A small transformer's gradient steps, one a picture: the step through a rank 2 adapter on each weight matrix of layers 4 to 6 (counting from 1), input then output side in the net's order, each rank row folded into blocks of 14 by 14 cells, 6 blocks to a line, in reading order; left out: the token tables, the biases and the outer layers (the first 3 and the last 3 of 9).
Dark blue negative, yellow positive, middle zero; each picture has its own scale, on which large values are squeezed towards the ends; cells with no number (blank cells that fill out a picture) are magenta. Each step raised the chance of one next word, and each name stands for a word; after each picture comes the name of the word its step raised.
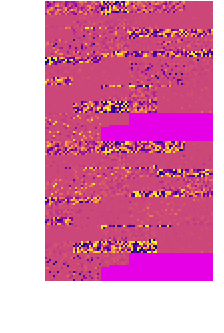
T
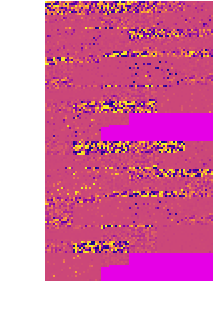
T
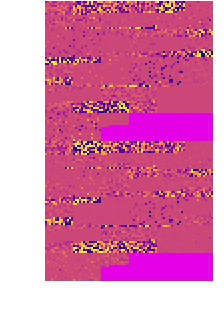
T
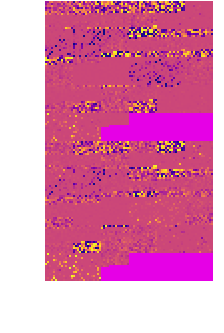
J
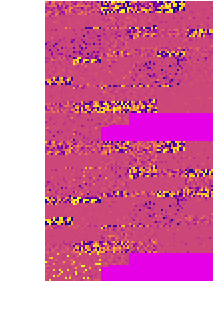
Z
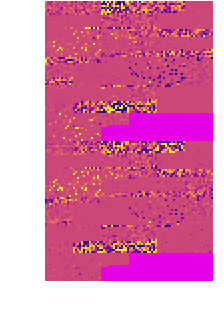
T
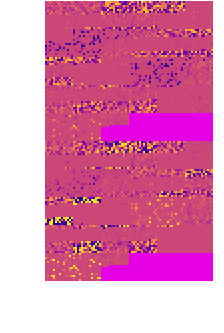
J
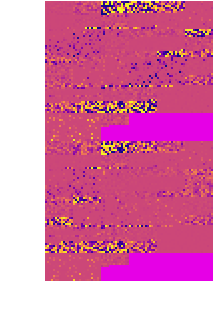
Z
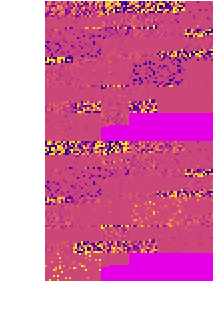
J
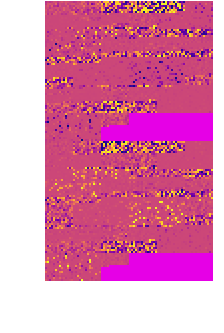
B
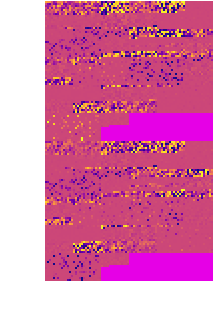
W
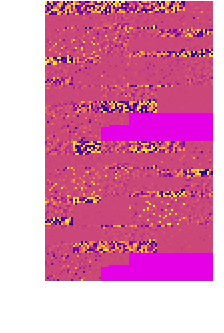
B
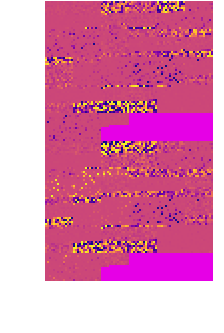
T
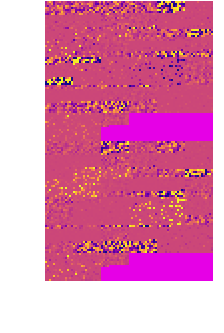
B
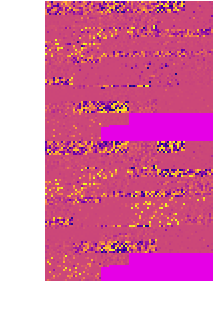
B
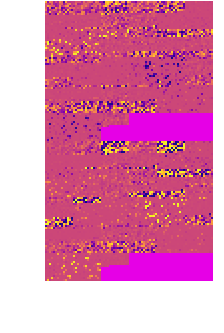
B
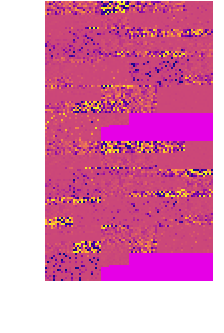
W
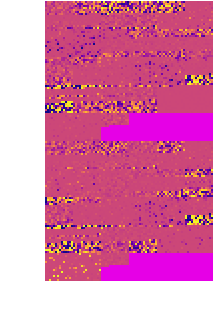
Z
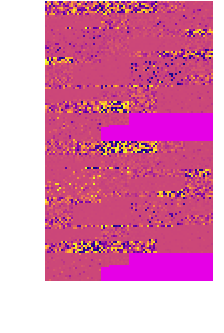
T
